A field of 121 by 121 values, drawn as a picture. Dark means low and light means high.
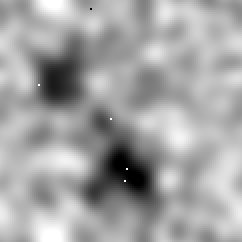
There are two dips. Five lone cells stand out: four far higher and one far lower than their neighbours. The bottom middle is the ninth with the lowest average. The values are skewed, with a long tail toward low values. There is no overall slope. No single row or column stands out from its neighbours.
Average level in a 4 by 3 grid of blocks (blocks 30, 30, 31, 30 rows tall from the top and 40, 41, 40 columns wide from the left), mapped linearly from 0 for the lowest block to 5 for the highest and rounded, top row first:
4 4 5 / 1 3 4 / 4 0 5 / 5 1 4
